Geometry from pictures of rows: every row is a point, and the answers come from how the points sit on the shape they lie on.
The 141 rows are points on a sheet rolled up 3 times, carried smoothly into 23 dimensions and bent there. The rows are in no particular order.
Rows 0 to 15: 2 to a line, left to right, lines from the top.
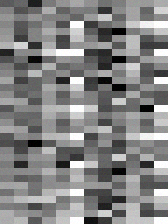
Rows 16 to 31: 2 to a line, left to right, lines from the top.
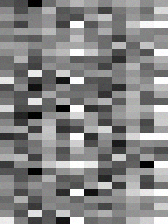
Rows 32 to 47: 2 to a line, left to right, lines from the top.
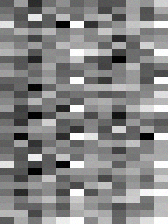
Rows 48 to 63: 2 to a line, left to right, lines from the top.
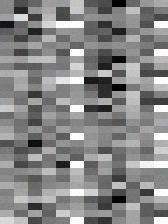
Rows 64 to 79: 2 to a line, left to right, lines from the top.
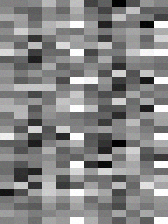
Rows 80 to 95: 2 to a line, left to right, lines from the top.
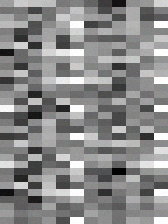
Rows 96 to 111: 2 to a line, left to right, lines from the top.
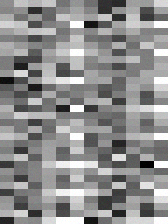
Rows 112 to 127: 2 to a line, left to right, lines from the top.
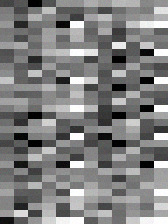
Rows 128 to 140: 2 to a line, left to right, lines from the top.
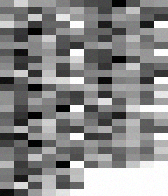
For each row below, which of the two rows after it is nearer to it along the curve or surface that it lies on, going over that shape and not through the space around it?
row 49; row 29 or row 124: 124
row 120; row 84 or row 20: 20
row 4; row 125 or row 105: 125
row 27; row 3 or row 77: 77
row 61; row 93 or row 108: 93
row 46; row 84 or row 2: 84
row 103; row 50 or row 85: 85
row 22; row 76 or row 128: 128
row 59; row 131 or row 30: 30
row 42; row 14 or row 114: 14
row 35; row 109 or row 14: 109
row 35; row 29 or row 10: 10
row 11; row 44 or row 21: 44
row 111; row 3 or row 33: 3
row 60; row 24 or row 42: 42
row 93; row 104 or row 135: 104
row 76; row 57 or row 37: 37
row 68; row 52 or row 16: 16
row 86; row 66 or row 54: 66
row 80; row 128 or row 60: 128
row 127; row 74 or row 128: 128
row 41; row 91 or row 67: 91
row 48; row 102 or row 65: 65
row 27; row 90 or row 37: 90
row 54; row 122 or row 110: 122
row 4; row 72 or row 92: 72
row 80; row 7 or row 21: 7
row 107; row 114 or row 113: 113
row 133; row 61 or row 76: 76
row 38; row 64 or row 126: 64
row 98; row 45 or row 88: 45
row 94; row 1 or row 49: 49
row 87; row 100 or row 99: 99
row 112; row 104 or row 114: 104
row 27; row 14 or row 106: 14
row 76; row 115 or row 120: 120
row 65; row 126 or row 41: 41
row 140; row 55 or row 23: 55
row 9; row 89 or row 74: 89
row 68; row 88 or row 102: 102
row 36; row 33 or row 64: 64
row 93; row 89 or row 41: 89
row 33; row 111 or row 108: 108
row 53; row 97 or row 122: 97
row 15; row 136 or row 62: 136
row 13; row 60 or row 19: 19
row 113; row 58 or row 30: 30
